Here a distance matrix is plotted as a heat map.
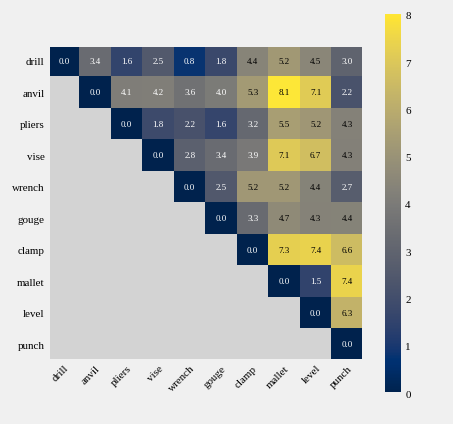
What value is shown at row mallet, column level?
1.5
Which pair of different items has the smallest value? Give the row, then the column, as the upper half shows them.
drill, wrench
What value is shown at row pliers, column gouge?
1.6
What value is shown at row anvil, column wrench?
3.6
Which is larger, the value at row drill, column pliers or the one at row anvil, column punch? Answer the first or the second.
the second
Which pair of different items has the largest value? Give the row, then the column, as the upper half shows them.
anvil, mallet
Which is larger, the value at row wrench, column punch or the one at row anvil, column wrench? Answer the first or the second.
the second
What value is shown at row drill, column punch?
3.0
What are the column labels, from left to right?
drill, anvil, pliers, vise, wrench, gouge, clamp, mallet, level, punch
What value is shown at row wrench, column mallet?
5.2
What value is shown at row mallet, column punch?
7.4
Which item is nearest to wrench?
drill
